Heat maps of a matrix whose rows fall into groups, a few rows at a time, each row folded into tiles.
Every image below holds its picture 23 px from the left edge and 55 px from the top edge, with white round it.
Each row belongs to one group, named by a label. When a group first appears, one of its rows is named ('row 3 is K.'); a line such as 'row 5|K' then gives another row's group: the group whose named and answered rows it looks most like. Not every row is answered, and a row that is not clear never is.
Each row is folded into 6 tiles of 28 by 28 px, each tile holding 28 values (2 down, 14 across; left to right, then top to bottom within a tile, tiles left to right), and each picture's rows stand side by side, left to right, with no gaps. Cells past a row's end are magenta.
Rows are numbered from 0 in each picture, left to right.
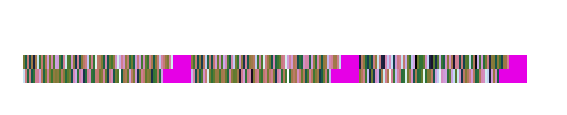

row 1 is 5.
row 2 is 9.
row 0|5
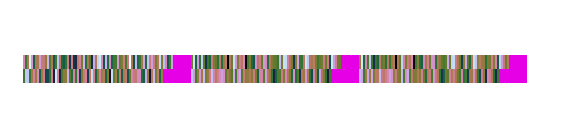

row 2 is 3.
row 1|3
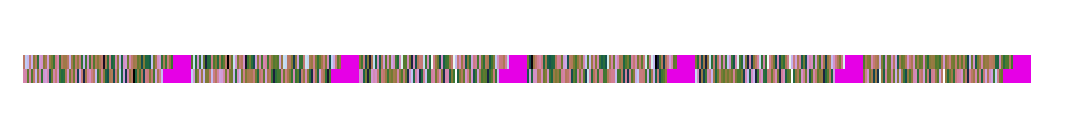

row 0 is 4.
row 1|3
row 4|5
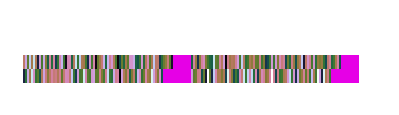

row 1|9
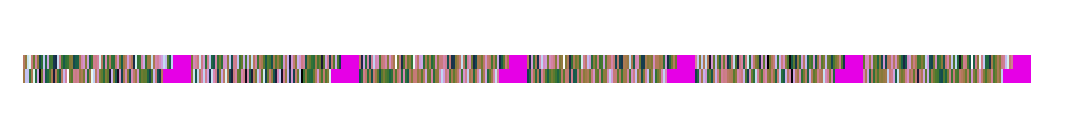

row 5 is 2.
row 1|4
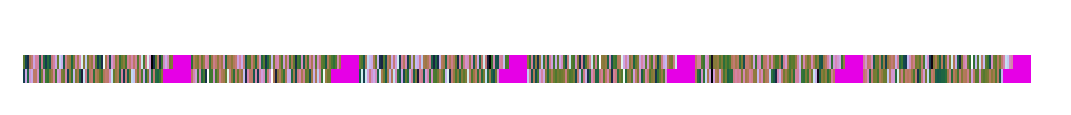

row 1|9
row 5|2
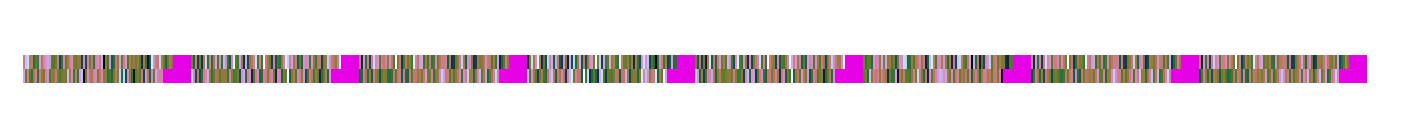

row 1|5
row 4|5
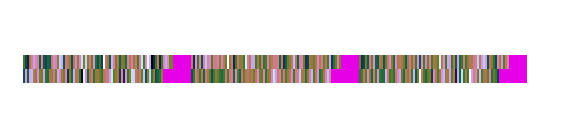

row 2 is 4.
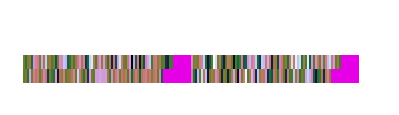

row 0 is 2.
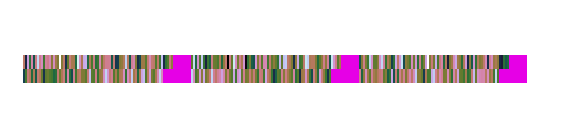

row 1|3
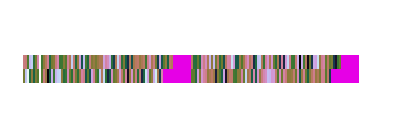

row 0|9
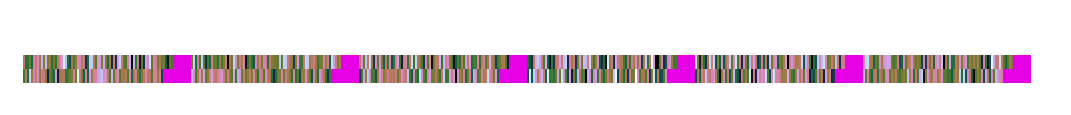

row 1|3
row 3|4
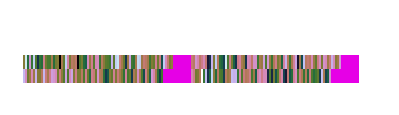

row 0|3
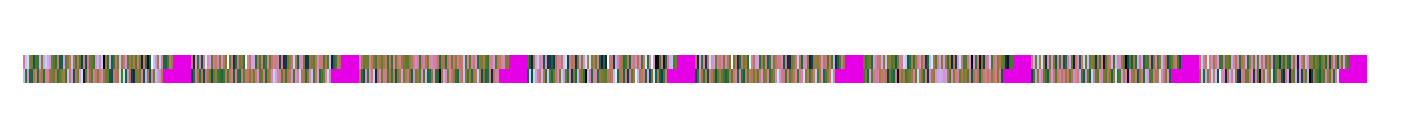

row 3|4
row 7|4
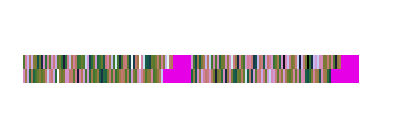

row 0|2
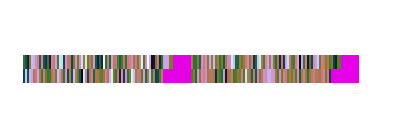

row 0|4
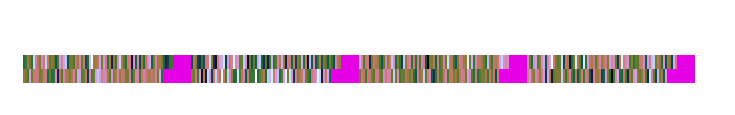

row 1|9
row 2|2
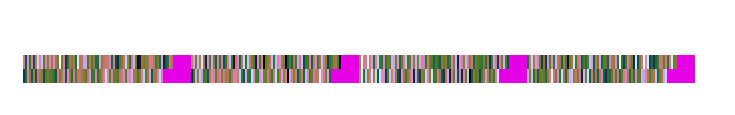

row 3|2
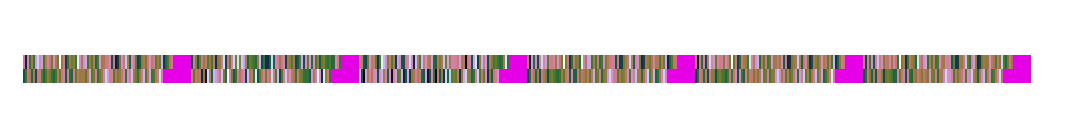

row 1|9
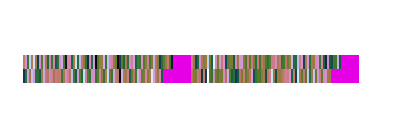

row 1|9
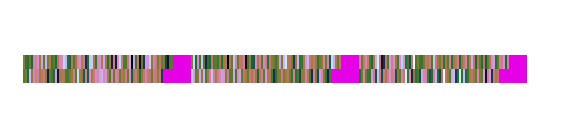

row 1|3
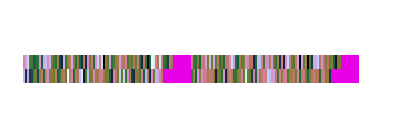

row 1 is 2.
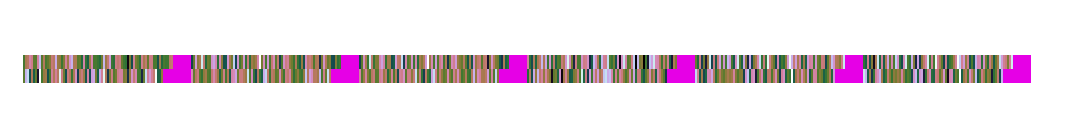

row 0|9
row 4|5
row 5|5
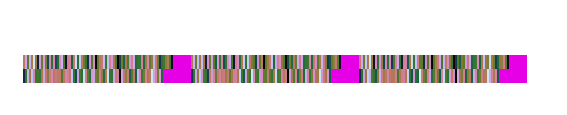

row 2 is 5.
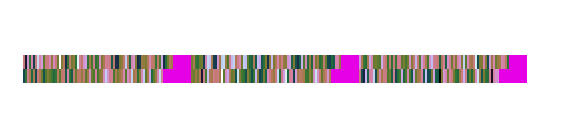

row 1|9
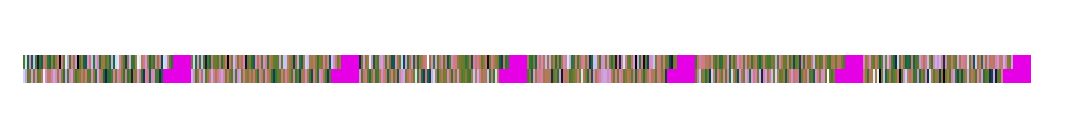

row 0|3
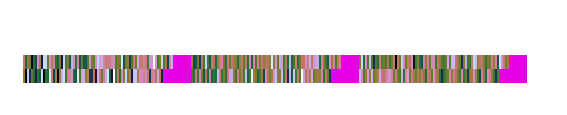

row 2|3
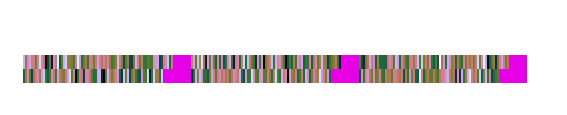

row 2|4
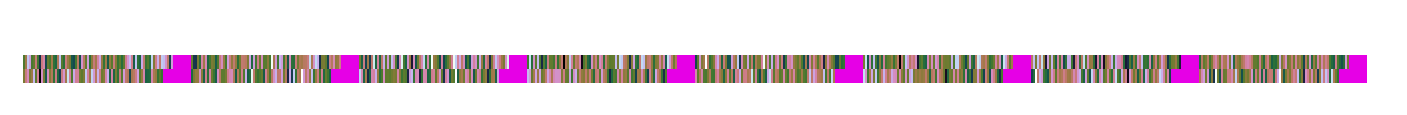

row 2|5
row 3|3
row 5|3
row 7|9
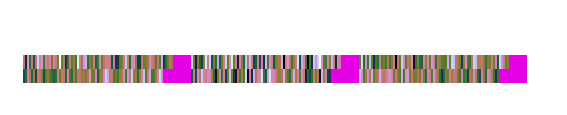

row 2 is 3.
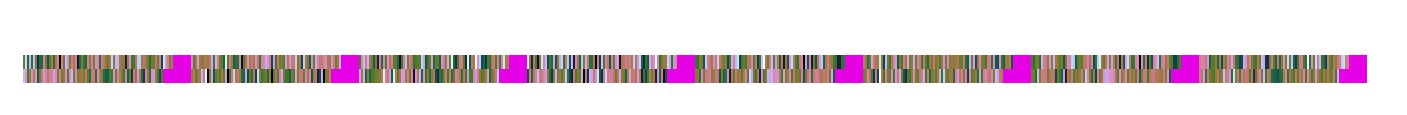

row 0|3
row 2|2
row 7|2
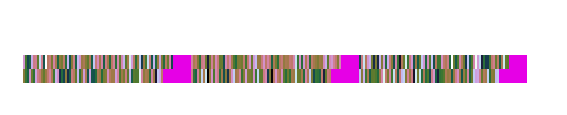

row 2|2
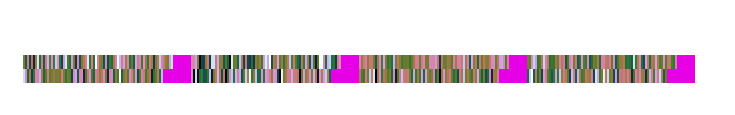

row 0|5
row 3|9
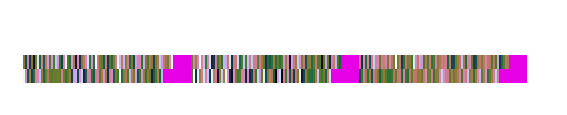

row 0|5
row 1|4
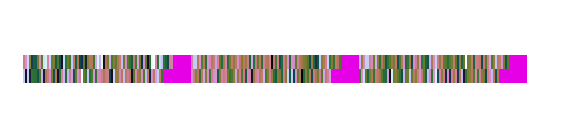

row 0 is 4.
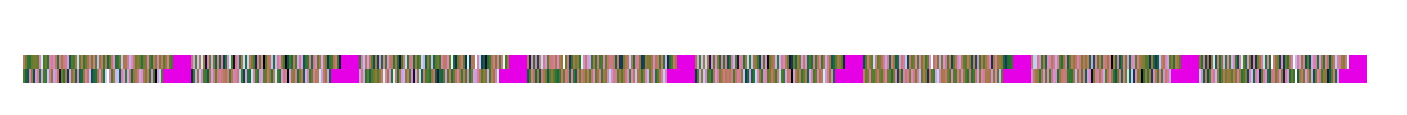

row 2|2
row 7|5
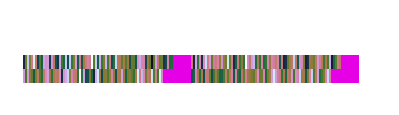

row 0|2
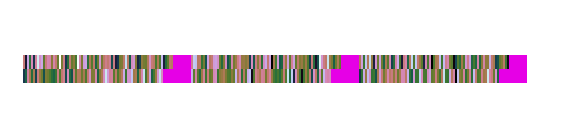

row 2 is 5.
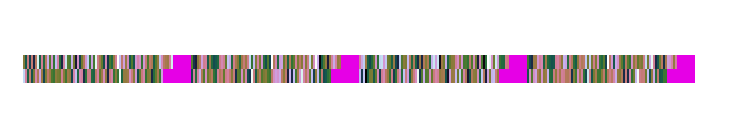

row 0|5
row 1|4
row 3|4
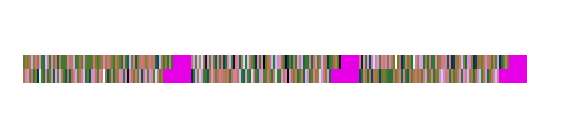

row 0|9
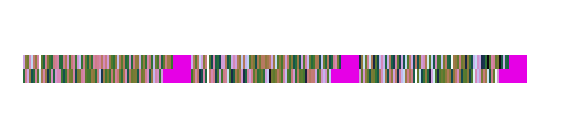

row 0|9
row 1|9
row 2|2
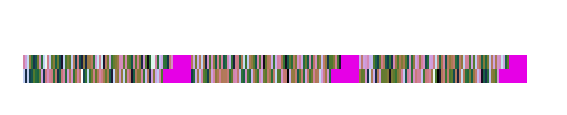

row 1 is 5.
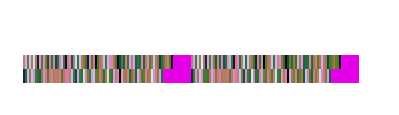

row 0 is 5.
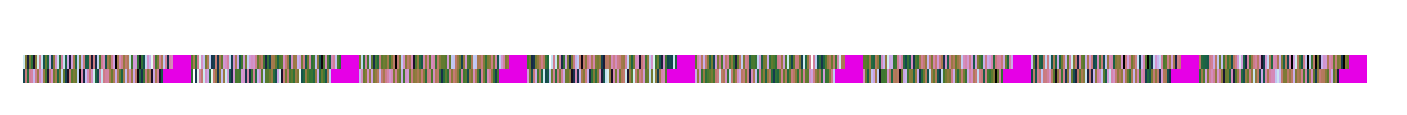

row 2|3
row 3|9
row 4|2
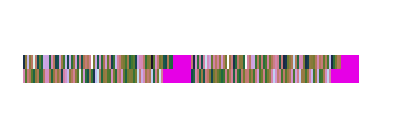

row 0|2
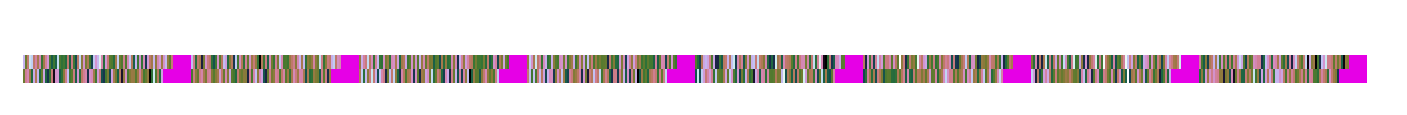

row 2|4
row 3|4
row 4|4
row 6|5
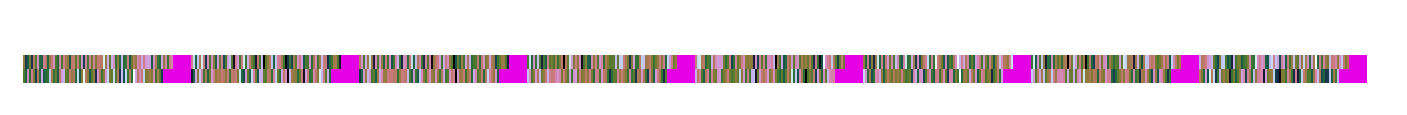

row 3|3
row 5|5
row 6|3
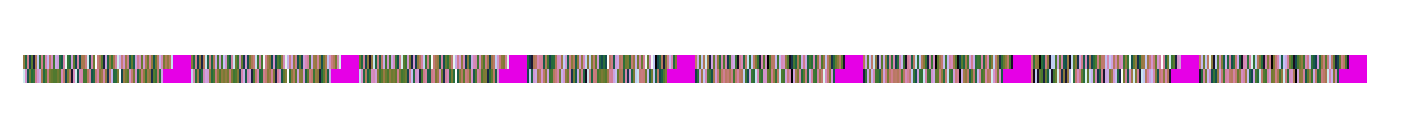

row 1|5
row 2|5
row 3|4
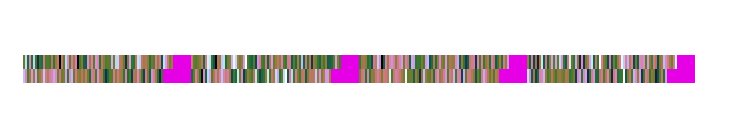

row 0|3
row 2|9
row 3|5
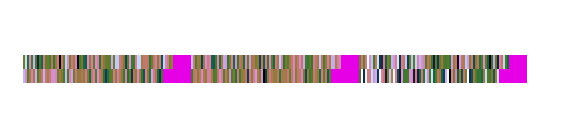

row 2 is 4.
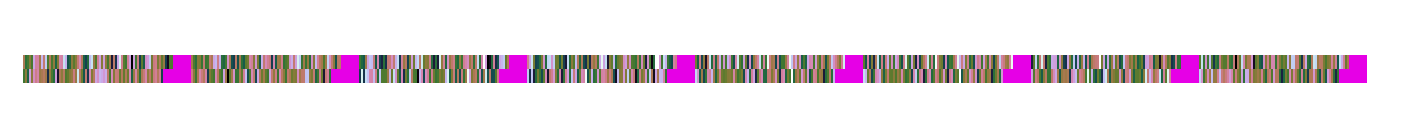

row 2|4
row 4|5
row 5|5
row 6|2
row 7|3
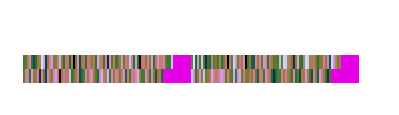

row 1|3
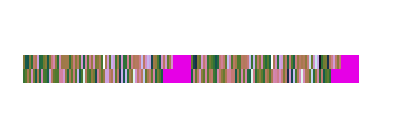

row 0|4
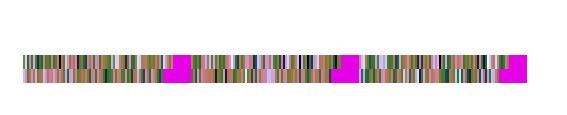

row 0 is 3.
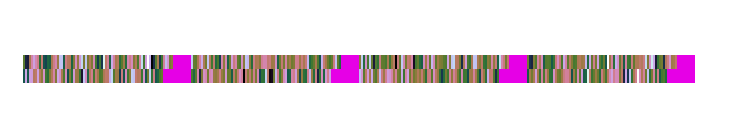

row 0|4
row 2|3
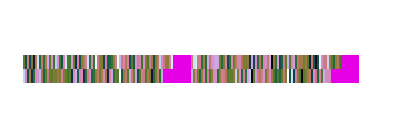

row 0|5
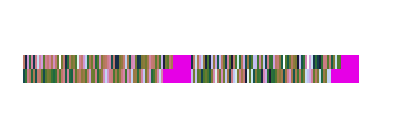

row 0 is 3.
